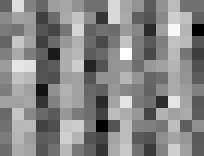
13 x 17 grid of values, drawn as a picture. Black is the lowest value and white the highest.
Stripes: upright, repeating 4 times. Histogram: bell-shaped. Slope: none. Average level on the scale: 50%.
